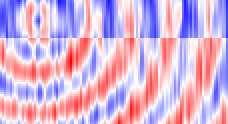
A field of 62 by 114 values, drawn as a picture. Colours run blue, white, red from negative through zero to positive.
Average level on the scale: 50%. Mirror symmetry: none. Rings: centred on the top left. Seam: horizontal, 30% of the way down, the bottom part higher.
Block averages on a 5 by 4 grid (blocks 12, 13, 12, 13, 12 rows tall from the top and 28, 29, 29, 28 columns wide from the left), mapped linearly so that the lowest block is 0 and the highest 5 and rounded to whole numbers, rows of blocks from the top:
1020 | 2232 | 4443 | 2443 | 5344
